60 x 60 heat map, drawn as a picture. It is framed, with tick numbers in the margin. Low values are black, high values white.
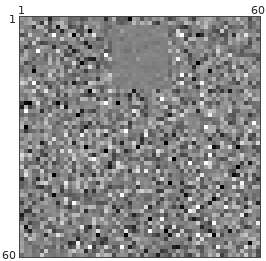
On average the colour sits 50% of the way up the scale. There are no regular stripes. The halves do not mirror each other. There is no overall slope. No single row or column stands out from its neighbours. In the top middle lies a patch that is calmer than the rest. The top middle is the smoothest part.
